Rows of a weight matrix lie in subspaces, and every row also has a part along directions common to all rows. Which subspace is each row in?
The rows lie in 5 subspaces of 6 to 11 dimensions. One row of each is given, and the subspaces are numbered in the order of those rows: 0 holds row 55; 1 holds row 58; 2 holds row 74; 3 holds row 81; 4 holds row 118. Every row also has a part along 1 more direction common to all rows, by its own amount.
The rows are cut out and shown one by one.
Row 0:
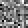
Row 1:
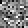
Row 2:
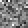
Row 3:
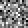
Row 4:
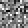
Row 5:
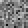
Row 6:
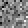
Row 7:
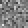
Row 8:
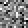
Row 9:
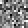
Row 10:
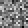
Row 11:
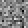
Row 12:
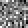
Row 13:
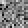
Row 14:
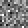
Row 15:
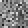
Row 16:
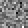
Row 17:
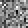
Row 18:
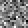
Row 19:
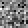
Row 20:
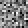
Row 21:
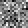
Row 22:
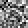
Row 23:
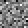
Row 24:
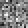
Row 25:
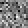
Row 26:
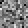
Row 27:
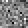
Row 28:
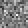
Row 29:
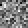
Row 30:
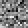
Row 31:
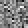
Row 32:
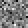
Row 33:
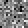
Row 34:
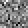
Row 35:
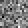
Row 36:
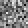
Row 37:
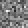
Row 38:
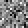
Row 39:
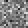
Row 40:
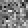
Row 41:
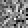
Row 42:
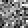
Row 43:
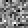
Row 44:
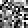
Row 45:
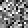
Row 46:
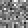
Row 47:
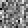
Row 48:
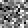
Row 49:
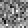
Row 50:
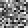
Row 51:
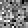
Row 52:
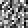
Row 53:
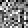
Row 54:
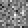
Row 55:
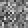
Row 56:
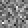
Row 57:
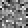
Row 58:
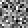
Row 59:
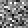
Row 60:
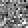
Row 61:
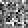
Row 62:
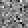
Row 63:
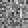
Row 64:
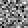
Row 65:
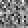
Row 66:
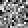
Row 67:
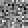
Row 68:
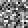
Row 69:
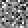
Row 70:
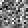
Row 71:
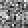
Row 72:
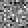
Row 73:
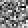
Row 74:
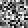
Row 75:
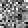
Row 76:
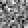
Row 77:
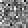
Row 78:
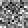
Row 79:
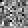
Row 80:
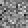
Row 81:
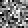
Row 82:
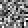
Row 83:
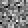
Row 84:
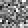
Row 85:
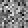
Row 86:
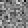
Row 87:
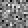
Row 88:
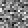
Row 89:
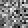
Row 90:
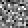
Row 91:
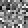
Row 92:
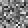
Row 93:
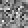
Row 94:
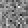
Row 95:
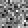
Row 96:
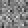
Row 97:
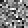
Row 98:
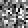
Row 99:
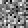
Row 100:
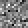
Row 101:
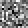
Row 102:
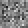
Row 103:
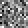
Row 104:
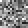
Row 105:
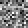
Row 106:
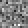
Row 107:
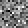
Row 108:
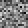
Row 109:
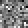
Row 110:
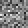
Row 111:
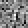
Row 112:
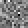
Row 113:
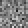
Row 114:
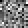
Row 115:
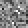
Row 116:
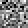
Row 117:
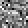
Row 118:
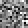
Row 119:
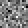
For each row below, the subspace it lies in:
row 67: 0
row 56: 1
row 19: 2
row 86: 3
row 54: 3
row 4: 0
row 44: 4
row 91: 2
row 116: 1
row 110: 2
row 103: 0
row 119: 3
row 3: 1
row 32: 1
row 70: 1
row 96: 0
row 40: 3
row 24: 0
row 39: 0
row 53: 1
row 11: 1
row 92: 2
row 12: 4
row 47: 1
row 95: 4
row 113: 2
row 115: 3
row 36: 3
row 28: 0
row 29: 1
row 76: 1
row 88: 2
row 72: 2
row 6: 0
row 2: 4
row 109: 4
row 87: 0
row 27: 4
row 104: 4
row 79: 0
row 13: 2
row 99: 3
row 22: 1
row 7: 3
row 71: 3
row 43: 3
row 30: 2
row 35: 4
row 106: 3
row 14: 2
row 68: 3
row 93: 0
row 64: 1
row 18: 0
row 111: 0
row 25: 0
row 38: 3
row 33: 3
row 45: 1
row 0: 2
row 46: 0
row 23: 1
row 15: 4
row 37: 0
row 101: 3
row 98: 1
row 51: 2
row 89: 4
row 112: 3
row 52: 0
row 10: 0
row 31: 2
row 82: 0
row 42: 4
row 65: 1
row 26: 1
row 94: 3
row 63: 4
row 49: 3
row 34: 3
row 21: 3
